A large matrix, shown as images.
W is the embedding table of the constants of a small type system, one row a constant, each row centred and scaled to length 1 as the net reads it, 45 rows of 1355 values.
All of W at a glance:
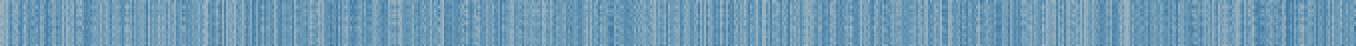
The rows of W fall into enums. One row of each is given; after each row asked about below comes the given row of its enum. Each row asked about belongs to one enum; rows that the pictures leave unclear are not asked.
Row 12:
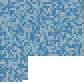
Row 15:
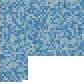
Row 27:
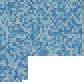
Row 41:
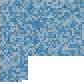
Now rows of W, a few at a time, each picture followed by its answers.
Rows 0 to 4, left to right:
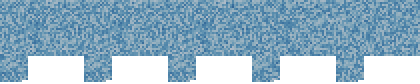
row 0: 15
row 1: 15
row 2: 15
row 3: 41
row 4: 12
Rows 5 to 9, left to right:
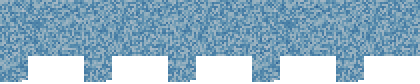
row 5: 41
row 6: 12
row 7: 12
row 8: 41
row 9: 12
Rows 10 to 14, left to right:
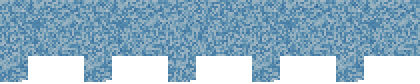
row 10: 41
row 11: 41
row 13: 41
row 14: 41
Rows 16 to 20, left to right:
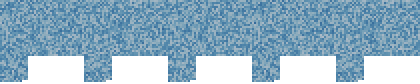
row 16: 27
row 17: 15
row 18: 12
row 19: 27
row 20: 15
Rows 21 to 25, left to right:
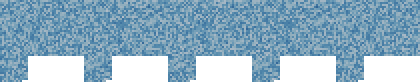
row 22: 41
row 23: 15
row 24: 41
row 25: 12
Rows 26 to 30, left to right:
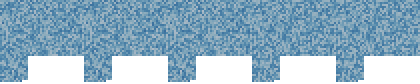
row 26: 27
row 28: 27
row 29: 12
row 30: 12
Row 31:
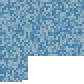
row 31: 12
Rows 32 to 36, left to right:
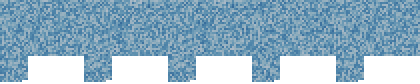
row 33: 15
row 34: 15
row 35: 27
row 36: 12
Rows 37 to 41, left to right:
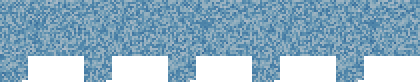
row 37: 15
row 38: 12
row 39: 41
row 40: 12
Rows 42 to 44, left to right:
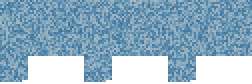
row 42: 27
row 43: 15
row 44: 12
